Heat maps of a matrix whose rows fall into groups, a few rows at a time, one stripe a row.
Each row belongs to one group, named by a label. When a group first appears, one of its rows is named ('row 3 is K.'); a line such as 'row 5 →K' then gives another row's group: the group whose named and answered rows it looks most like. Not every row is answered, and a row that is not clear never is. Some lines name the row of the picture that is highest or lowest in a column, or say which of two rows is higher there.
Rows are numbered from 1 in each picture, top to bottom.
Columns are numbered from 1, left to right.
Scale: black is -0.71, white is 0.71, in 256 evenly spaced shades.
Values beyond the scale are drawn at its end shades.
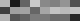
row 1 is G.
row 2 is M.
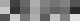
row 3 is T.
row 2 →G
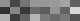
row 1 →G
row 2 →T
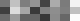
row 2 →M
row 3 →T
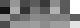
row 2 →T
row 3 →G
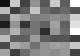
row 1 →T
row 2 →G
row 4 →T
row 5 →T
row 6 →G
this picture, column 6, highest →1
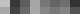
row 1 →G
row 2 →G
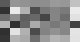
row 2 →M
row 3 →T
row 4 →G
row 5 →M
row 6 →M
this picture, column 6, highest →6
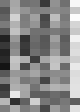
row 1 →T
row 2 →M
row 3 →T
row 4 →T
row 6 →T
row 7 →T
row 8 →T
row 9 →M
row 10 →T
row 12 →T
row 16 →T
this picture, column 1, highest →15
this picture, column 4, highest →15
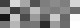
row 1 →M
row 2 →G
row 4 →T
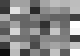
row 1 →M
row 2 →M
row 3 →G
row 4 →T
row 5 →T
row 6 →G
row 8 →T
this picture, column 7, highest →1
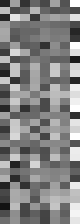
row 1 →T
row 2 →G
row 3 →M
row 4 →G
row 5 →G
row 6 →G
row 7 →T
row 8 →M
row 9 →G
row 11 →T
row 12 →G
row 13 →T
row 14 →M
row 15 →T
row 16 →T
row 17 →G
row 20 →T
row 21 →G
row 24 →G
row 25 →G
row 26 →G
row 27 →T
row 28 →M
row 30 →T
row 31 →T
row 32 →T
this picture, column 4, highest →24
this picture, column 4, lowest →3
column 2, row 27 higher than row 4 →Yes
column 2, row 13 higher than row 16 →Yes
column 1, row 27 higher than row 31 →No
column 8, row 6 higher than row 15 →No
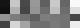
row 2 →T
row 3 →G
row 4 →M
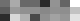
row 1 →T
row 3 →M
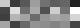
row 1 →G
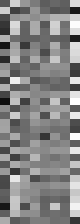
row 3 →M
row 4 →T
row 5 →T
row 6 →G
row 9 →T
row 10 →G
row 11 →G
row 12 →M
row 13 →G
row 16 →G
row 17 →T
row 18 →G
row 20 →T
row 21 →G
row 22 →M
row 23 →G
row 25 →G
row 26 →M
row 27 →M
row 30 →T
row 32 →G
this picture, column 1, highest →2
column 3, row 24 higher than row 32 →Yes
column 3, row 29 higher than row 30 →Yes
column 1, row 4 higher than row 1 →No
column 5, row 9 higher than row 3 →No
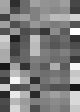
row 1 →G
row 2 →G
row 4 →G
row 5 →T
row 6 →G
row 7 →G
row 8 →G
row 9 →G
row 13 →G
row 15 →M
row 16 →M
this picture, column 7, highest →3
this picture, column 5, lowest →5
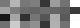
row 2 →G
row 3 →T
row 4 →T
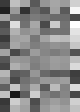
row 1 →M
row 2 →T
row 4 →T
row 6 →M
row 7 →M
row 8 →G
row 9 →M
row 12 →G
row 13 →T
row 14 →G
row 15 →M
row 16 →M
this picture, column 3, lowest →2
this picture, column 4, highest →14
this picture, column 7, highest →6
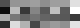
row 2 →T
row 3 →G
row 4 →M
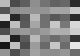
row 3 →G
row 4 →T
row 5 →M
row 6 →G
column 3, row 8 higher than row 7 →Yes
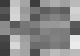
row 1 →M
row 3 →M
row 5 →G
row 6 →M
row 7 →M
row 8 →M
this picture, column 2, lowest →4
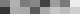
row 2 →M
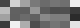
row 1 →M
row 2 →G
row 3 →G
